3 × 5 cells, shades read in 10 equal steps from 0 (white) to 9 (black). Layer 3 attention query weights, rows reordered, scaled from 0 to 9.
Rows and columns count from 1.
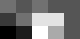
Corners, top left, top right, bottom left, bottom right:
5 6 9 6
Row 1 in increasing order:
5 5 6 6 6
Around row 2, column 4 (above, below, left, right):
6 3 1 6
